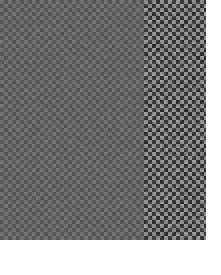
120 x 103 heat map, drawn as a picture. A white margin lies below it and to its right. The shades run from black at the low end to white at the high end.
On average the colour sits 40% of the way up the scale. There is no overall slope. A checkerboard runs through the table. A vertical seam about 70% of the way across splits the table, and the left part is calmer.
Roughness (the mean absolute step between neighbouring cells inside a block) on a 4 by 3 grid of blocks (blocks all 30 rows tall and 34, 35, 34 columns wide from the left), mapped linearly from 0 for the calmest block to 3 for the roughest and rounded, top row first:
0 0 3 / 0 0 3 / 0 0 3 / 0 0 3
